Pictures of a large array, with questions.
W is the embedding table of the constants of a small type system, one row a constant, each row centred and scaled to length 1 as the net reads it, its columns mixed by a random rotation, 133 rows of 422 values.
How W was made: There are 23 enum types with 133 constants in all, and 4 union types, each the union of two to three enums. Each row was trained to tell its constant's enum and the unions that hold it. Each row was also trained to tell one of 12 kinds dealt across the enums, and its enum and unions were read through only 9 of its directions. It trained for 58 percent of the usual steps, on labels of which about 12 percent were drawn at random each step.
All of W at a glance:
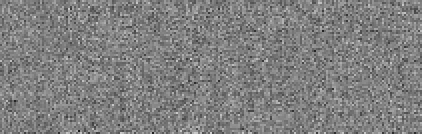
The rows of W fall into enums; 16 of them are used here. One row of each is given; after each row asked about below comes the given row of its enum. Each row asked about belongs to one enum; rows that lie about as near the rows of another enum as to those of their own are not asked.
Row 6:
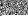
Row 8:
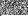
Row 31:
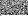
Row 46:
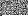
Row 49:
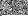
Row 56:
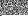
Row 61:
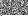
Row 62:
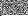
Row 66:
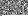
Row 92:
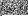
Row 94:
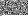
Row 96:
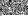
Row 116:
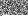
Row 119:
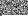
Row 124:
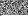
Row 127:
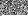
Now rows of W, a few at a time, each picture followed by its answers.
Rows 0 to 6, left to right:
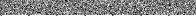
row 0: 96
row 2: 49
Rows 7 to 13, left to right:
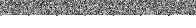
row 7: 127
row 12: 6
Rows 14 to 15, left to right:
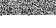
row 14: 92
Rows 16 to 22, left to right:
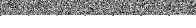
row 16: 8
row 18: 124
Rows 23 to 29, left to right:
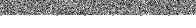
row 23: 116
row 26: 49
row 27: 127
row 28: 8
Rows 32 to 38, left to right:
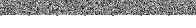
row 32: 61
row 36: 61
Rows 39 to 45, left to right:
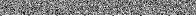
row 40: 61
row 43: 116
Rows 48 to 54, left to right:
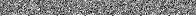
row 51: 61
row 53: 66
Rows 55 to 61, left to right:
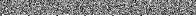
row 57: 66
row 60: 92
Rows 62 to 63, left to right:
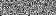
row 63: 46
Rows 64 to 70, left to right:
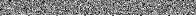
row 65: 62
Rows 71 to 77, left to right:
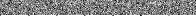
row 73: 92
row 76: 66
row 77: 61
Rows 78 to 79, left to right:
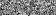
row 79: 92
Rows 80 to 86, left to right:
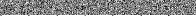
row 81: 8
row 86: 62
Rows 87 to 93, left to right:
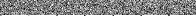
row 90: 8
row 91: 116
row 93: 119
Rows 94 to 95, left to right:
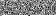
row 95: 66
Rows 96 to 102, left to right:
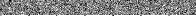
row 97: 92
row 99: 46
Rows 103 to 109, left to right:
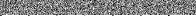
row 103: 62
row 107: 66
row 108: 116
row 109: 6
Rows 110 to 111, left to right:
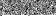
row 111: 46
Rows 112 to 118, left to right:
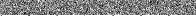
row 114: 116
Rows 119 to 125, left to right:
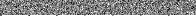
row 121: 62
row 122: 31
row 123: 62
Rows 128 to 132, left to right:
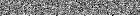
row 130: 46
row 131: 127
